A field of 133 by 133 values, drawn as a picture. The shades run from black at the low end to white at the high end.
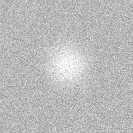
A single bump stands in the centre. The ninth with the highest average is the centre. There are no regular stripes.
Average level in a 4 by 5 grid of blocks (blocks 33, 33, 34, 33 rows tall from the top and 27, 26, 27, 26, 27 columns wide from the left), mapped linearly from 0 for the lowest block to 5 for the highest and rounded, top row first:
0 0 0 0 0 | 0 1 5 1 0 | 0 1 4 1 0 | 0 0 0 0 0
